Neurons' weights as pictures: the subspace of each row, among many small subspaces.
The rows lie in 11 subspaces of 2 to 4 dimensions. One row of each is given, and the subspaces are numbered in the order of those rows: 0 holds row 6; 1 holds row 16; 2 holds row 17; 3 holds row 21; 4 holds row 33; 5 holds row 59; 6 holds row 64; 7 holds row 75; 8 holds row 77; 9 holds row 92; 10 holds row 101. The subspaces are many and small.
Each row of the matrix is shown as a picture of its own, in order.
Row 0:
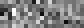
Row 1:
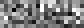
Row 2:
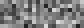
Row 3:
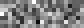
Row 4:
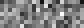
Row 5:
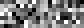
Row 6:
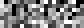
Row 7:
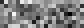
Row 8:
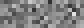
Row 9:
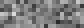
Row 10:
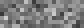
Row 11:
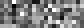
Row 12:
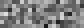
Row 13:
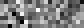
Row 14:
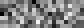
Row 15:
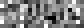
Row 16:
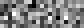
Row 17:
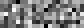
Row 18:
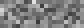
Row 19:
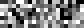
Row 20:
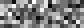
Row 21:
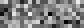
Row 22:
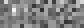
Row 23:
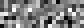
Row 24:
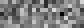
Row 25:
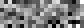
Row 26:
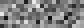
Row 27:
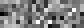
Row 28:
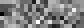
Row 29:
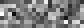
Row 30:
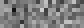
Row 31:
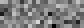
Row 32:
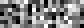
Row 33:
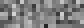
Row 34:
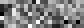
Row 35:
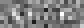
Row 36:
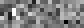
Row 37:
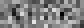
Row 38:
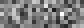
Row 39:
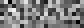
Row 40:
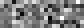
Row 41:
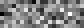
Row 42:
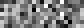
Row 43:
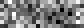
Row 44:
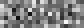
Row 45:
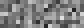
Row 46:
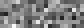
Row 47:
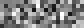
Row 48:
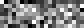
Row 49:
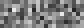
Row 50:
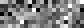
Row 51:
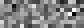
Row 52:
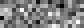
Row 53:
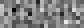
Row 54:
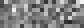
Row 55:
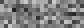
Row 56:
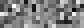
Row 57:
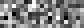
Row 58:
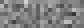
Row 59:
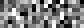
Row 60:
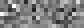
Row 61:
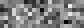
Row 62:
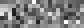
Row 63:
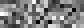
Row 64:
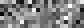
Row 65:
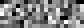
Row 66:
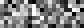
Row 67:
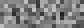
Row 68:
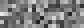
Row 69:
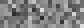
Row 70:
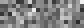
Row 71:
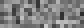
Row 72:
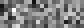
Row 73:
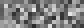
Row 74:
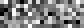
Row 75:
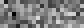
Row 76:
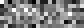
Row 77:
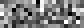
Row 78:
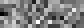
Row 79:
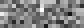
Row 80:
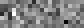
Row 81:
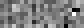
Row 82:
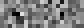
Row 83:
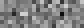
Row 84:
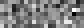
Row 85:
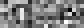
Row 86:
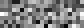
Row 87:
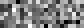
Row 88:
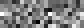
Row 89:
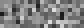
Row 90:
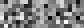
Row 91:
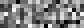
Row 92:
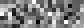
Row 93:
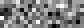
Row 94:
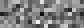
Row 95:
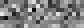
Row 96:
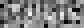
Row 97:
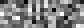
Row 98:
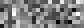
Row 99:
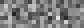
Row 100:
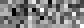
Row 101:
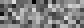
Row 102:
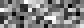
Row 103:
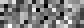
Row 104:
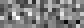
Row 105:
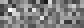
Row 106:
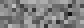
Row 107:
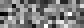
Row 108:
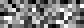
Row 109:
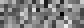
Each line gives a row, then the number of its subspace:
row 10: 1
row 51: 0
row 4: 5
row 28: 2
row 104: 10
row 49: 8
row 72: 1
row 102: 4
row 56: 4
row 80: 9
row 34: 2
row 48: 7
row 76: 7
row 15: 4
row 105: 7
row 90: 3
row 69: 0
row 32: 10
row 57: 1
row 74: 3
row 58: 4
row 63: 2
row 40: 10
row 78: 2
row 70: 6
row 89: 9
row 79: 8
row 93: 3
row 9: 4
